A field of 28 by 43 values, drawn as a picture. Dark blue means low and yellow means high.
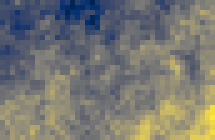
Slope: up to the bottom right. Ninth with the highest average: bottom right. Odd rows or columns: none. Grain: blotchy. Histogram: bell-shaped.
